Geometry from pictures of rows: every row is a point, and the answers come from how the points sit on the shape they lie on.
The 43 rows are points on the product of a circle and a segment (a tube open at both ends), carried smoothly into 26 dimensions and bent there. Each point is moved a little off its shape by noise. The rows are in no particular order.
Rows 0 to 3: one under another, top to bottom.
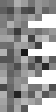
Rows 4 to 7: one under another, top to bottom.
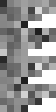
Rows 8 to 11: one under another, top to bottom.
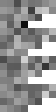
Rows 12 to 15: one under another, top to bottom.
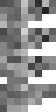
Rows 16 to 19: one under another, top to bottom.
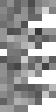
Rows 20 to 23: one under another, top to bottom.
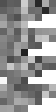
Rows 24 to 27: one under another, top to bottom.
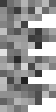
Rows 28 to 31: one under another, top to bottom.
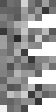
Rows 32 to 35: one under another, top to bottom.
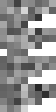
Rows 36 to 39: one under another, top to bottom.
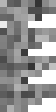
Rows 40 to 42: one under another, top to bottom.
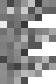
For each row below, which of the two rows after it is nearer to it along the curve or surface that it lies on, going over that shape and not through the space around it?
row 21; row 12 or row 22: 22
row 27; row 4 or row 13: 4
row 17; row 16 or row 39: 16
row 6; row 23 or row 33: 23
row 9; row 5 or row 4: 4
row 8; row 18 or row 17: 17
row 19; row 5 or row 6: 6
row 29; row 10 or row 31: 10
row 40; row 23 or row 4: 23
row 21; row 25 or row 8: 8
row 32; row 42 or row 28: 42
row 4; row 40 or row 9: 9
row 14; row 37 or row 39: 37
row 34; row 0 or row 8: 0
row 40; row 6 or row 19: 19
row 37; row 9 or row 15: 9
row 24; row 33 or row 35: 35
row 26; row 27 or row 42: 27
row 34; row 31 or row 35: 35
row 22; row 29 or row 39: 29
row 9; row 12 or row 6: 6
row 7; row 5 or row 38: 38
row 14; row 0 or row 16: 16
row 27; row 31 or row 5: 31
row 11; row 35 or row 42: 42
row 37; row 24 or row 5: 24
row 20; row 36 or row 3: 3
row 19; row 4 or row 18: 4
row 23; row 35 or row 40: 40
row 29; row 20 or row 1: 20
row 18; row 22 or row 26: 22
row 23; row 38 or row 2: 38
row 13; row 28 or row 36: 28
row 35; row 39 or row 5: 5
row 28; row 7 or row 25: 25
